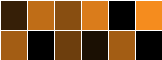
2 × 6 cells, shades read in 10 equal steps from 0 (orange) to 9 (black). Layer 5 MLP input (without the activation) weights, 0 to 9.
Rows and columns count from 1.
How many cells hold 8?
1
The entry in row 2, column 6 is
9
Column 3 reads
4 5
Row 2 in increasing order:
3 3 5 8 9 9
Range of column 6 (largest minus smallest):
9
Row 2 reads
3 9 5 8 3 9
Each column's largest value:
7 9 5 8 9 9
